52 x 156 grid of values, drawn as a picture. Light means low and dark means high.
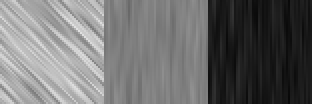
The table splits into one row of 3 panels. Panel 1,1: low, slanting down to the right. Panel 1,2: middling, streaked downward, faint in contrast. Panel 1,3: very high, streaked downward, faint in contrast.
